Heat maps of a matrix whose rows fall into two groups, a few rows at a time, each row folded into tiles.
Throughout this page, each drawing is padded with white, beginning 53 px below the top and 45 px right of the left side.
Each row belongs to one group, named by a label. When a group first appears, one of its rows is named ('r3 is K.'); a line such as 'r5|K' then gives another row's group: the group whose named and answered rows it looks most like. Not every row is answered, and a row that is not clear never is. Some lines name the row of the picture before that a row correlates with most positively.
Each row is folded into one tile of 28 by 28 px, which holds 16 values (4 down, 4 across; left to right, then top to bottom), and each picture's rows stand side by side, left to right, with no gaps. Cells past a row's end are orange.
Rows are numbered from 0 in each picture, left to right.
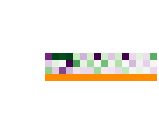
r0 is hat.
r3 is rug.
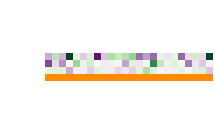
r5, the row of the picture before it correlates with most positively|3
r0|rug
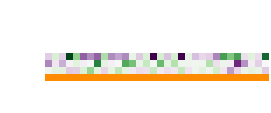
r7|rug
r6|hat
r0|rug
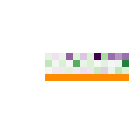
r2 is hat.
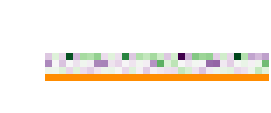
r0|rug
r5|hat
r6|rug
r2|rug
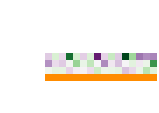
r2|rug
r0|rug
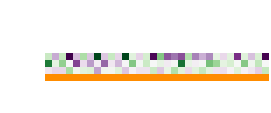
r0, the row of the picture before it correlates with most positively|1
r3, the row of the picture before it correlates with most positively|1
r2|rug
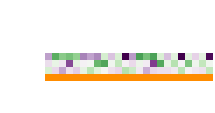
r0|hat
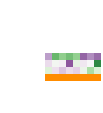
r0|hat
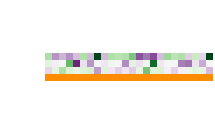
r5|rug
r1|rug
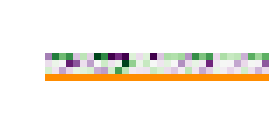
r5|hat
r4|hat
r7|hat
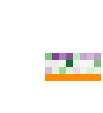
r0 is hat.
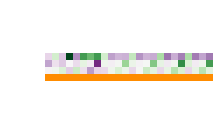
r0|rug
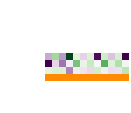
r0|rug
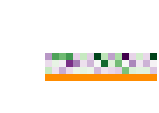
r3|rug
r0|hat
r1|rug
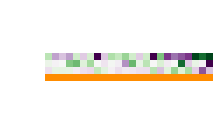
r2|hat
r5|hat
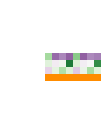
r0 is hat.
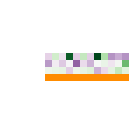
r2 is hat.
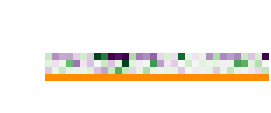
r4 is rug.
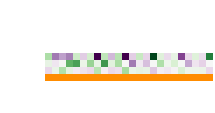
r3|rug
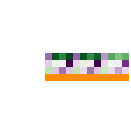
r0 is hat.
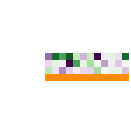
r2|rug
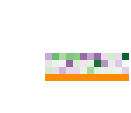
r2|rug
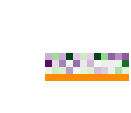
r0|rug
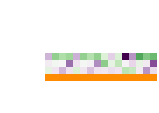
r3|hat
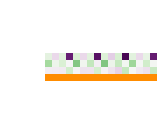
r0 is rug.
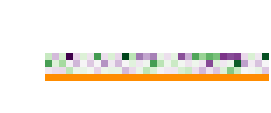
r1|rug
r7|rug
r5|hat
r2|rug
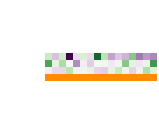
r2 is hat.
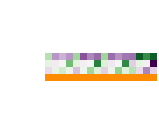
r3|hat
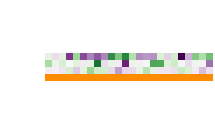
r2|hat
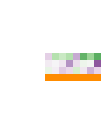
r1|hat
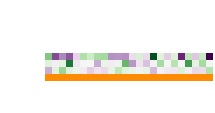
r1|hat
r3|rug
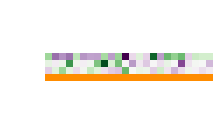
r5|hat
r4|hat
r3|rug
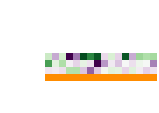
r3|hat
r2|rug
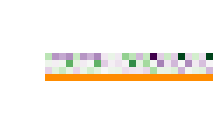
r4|rug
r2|rug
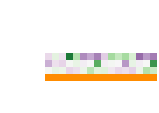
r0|rug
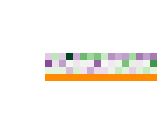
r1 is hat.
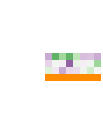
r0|hat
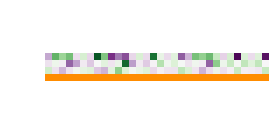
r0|hat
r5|hat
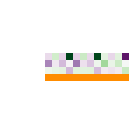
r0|rug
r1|rug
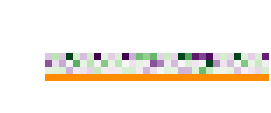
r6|rug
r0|rug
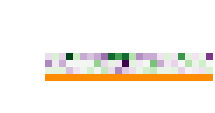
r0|rug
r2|hat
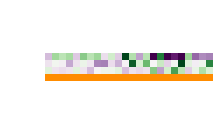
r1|hat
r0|hat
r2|rug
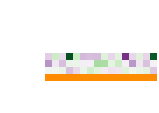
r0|rug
